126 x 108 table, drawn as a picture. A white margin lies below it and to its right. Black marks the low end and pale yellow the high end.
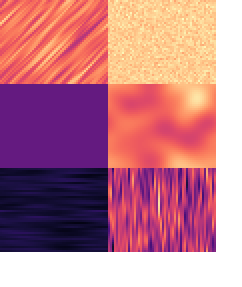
It is made of 3 by 2 panels. Panel 1,1: high, slanting up to the right. Panel 1,2: very high, fine-grained, faint in contrast. Panel 2,1: low, flat. Panel 2,2: high, smooth. Panel 3,1: very low, streaked across, faint in contrast. Panel 3,2: middling, streaked downward, strong in contrast.
